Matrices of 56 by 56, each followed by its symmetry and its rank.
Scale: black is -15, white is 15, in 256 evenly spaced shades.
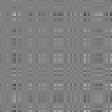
symmetric, rank one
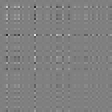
symmetric, rank one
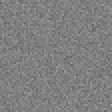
antisymmetric, full rank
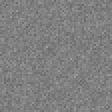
symmetric, full rank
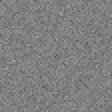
symmetric, full rank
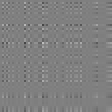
symmetric, rank one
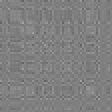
symmetric, rank three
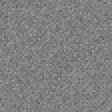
symmetric, full rank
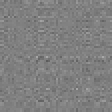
neither, rank five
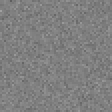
antisymmetric, full rank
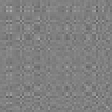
symmetric, rank three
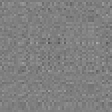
neither, rank five
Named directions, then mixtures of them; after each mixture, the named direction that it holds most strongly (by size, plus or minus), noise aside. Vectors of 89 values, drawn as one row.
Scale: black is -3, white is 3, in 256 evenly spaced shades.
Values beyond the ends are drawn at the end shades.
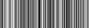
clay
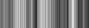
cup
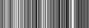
cup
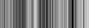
cup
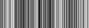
clay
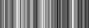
cup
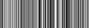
clay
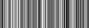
clay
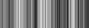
cup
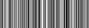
clay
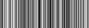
clay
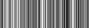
clay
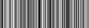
clay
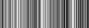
cup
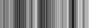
cup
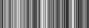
cup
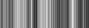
cup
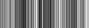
cup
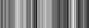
cup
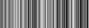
cup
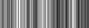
cup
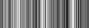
cup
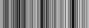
cup
